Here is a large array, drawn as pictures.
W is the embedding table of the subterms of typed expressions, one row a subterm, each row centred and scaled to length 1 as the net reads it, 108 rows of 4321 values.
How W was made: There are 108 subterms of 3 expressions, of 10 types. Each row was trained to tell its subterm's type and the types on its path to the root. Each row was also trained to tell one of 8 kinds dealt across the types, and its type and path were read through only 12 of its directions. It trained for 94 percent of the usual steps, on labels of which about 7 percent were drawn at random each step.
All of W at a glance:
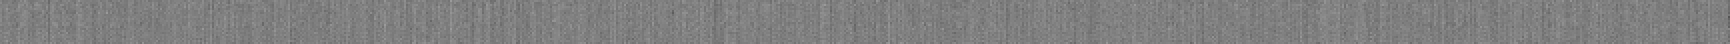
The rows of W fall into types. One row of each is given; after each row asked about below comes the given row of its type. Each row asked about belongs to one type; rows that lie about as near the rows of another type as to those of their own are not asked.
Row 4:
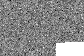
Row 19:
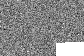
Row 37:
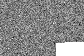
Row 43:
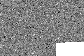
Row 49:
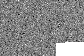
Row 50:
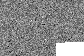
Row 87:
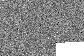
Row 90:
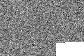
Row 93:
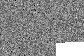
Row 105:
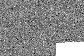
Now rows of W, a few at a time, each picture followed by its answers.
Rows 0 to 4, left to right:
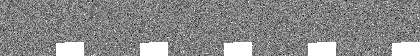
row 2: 37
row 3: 49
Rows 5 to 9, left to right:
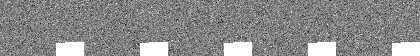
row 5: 50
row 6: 87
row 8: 87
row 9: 4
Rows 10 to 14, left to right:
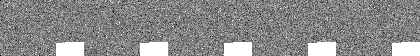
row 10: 43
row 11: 105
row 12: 19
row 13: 43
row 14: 43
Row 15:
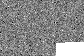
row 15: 4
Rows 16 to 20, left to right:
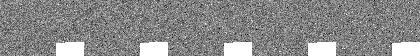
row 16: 87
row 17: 4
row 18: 50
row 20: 43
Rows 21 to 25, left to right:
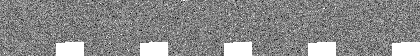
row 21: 19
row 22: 50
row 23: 19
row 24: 105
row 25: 4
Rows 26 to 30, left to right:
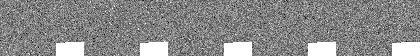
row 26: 93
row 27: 105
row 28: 93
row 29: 93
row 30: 49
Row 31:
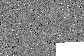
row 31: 93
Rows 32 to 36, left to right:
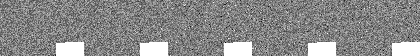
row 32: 93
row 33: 19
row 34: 87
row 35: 49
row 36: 105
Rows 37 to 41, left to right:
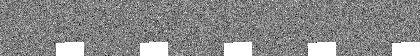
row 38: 43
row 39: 19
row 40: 37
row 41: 37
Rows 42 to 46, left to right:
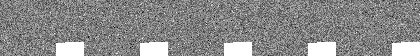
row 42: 19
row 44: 87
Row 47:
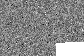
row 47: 93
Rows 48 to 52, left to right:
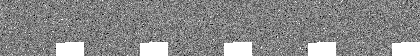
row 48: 87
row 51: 93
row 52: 105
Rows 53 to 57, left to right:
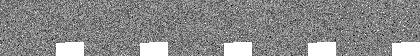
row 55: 19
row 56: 43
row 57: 37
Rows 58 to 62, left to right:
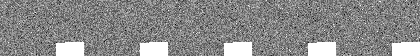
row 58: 37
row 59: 19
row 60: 37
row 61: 37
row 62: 37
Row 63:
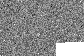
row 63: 87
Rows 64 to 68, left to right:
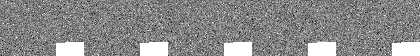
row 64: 43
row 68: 49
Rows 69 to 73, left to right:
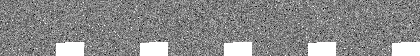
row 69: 49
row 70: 4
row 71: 4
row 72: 37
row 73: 105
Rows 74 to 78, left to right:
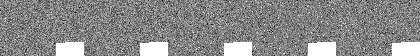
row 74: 4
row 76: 50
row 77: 93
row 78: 87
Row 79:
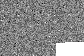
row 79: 49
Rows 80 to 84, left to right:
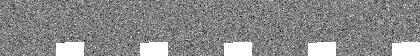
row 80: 19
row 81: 50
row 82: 37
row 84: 4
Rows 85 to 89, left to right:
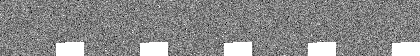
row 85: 43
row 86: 19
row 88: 49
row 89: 4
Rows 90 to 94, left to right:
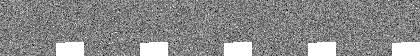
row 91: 37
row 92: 19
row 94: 4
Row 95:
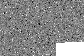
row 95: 105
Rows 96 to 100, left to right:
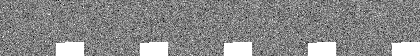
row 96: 50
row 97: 93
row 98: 4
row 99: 37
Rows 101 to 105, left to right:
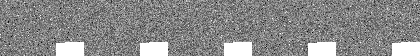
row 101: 105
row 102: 19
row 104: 37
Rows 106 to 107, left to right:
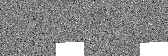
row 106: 4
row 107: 19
